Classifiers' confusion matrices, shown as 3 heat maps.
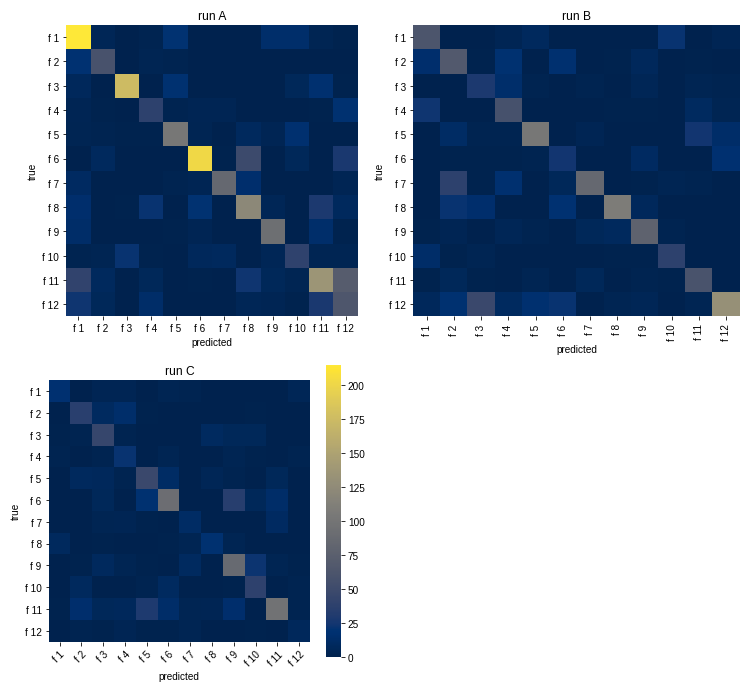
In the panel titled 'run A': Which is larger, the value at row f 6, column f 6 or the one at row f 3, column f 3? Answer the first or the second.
the first
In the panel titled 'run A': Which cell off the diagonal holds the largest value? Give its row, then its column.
f 11, f 12
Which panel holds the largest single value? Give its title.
run A
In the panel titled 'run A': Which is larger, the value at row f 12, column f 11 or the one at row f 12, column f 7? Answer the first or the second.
the first
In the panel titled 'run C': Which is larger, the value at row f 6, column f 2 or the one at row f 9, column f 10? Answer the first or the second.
the second
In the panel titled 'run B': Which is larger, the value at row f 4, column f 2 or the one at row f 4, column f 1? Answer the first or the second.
the second
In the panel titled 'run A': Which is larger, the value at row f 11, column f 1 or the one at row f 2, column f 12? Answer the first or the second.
the first
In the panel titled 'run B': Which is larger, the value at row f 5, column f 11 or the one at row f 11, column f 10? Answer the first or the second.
the first
